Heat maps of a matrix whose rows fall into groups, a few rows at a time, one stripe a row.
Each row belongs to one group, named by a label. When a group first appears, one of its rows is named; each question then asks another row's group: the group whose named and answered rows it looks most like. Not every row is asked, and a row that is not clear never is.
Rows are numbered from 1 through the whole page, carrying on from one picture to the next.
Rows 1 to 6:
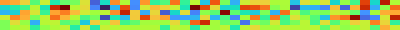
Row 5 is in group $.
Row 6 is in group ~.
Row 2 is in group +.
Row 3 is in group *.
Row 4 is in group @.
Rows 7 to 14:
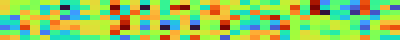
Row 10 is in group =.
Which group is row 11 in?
*
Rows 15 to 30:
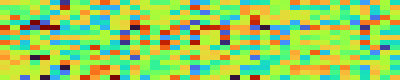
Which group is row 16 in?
+
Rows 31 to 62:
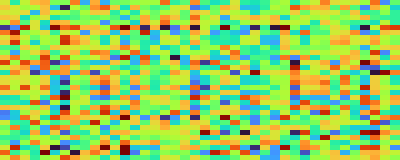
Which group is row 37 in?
@
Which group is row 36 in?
*
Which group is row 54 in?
*
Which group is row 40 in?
*
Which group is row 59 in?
=
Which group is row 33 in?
$
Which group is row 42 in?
@
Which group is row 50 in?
+
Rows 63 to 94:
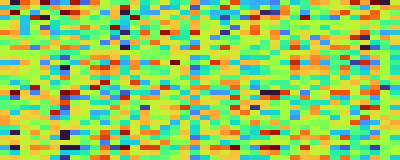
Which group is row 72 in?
$
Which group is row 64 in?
*
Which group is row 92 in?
=
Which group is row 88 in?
*
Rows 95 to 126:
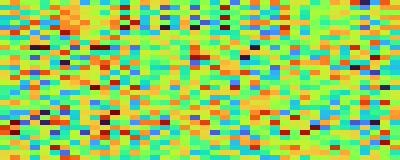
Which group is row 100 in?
*
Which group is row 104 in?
$
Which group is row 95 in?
@
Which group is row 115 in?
~
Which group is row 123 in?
~
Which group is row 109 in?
$
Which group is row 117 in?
=
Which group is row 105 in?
+
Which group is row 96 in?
*
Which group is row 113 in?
=
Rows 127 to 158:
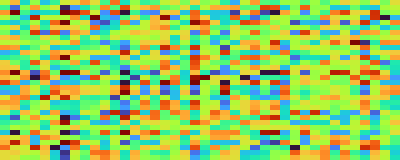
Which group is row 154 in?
$
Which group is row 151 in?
+
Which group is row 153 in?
=
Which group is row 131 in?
+
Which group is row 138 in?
+
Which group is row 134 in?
@
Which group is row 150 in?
=
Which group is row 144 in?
*
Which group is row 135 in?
@
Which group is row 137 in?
*
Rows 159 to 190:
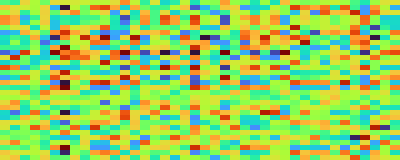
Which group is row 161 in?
@
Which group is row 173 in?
+
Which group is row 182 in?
*
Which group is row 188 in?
+
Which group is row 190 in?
@
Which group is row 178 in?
$
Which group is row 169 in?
*
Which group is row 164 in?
$
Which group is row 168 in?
+
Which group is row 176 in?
+
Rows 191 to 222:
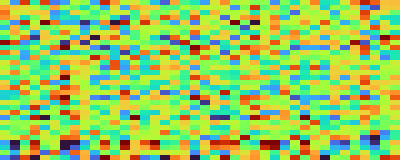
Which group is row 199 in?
@
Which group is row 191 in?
~
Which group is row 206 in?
+
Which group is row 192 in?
@
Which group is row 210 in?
+
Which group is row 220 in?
=
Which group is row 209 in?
*
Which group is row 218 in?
$
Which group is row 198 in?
~
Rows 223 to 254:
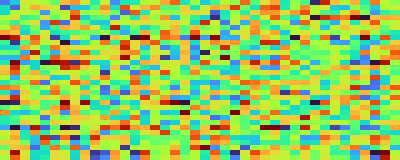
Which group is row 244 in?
+
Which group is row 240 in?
@
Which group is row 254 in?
~
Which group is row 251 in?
$
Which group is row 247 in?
*
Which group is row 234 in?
*
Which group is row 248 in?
=
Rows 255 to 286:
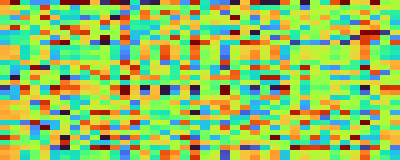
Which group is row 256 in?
$
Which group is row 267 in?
*
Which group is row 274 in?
=
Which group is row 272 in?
*
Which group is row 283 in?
+
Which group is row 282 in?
@
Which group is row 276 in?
$
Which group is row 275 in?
$
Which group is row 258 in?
=
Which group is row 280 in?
$
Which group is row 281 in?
~
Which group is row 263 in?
+
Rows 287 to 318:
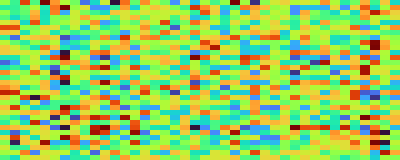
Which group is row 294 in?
=
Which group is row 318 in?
=
